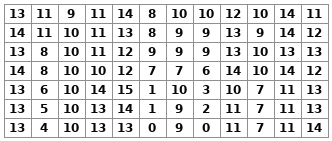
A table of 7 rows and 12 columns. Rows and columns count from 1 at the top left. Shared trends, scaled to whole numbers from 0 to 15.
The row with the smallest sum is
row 7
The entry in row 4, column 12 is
12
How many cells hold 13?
15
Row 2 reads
14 11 10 11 13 8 9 9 13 9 14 12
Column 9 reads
12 13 13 14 10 11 11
